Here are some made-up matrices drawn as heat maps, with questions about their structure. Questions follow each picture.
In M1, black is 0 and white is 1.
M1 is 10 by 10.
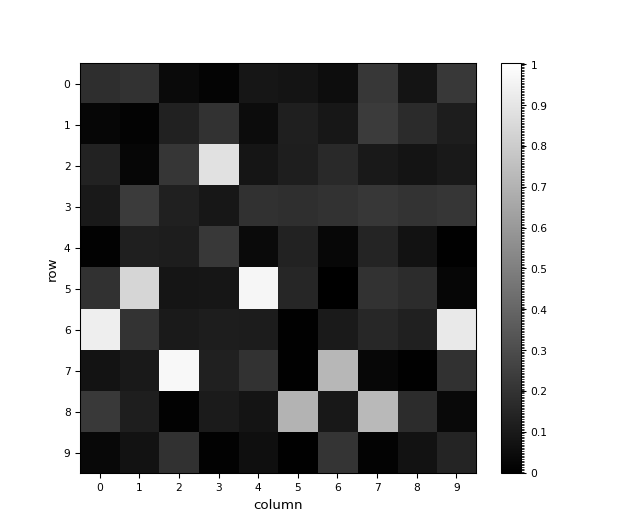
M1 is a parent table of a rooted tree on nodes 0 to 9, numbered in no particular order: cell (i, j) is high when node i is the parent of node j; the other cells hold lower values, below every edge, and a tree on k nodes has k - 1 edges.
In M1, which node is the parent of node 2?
7
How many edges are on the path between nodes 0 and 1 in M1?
5
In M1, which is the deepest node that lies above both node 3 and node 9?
7
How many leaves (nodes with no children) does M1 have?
5
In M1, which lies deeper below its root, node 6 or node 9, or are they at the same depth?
node 9
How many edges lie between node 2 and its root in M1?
2
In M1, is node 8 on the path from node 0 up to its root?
yes
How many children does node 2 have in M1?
1
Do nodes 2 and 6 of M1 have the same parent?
yes
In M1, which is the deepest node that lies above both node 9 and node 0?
6
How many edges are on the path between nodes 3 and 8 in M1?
3
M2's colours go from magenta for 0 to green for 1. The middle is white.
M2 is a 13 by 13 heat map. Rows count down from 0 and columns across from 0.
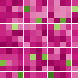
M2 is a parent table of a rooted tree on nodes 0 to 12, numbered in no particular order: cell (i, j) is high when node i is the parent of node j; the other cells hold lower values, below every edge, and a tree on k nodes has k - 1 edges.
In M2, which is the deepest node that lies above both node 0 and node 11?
10
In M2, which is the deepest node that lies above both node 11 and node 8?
12
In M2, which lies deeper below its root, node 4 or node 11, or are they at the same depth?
node 11
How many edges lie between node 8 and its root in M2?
2
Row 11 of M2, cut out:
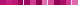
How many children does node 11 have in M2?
0
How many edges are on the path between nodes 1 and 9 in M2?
2
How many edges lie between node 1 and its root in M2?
0
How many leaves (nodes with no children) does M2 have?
7
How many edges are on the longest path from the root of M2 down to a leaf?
4
